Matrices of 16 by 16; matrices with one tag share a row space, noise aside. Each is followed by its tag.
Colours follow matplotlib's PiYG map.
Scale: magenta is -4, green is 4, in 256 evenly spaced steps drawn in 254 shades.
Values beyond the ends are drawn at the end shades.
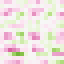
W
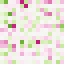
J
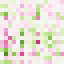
J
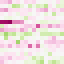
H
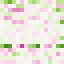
W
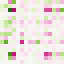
J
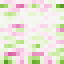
W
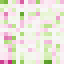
J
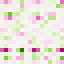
W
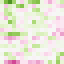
W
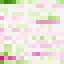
H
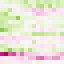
H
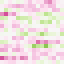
H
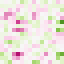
W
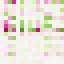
J
